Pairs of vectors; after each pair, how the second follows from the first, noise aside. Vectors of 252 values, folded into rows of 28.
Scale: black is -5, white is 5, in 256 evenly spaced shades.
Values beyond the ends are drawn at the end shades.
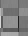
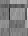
reversed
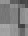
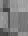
reversed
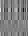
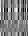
scaled up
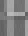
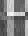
scaled up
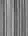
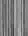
reversed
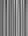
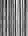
scaled up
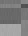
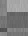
reversed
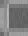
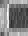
scaled up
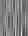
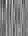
reversed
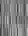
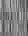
reversed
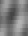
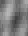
reversed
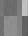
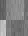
reversed
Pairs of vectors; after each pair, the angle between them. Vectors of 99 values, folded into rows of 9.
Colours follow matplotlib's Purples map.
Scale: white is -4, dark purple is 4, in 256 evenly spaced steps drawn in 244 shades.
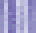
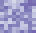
orthogonal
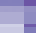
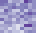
partly aligned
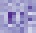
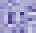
nearly parallel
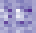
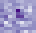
nearly opposite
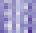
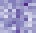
partly opposed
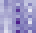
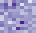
orthogonal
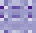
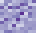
partly aligned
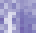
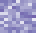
orthogonal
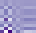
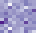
partly aligned
